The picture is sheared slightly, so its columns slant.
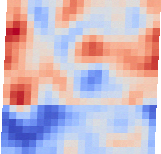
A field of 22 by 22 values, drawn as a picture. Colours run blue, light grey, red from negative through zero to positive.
The bottom left is the ninth with the lowest average. The top part is higher, up to a seam about 70% of the way down. The field is mottled with small blotches. There are no lone odd cells.
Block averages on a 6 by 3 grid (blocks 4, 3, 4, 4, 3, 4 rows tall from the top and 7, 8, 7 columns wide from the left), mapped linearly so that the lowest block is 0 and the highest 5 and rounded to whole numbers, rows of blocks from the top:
343
434
435
533
112
023
